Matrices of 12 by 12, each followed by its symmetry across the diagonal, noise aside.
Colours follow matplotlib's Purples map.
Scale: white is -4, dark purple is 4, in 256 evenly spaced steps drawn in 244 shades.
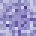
symmetric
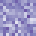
neither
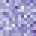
neither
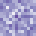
symmetric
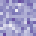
neither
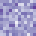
neither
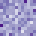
symmetric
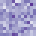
neither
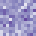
neither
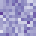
neither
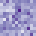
neither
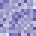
symmetric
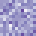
symmetric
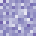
symmetric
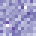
symmetric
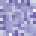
symmetric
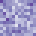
neither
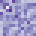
symmetric
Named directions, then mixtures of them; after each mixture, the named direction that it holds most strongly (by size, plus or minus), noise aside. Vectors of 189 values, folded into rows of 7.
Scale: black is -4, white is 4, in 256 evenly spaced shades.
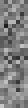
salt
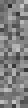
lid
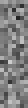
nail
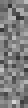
lid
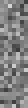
lid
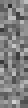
lid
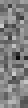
nail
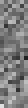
salt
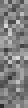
salt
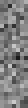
lid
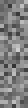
lid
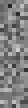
lid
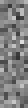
nail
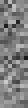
salt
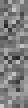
salt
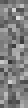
nail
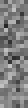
salt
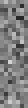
nail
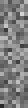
salt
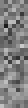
salt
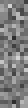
lid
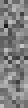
salt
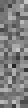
lid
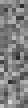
nail
